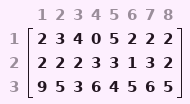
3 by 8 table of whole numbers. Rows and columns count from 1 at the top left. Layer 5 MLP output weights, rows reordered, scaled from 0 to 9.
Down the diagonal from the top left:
2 2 3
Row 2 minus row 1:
0 -1 -2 3 -2 -1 1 0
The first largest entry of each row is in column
5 4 1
